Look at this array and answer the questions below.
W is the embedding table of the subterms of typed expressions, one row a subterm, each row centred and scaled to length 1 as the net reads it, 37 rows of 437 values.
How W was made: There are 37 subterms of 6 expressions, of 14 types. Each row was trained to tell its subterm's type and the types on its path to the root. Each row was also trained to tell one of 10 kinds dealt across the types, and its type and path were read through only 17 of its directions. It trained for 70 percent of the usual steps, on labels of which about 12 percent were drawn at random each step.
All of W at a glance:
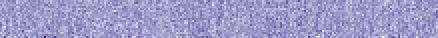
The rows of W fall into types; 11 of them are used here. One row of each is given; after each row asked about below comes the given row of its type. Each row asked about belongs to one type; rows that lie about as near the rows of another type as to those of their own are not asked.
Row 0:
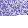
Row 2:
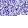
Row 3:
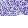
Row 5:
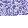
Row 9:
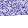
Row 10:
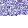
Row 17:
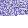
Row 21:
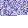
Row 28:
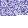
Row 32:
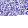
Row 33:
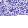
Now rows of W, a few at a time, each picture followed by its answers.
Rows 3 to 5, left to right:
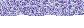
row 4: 28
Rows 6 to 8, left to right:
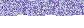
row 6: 10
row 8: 9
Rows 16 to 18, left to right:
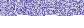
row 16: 32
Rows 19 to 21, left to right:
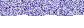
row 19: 28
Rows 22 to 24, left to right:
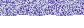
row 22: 5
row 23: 32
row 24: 32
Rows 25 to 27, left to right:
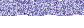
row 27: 32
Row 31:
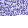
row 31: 28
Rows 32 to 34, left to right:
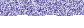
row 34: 28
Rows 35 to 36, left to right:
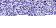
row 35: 5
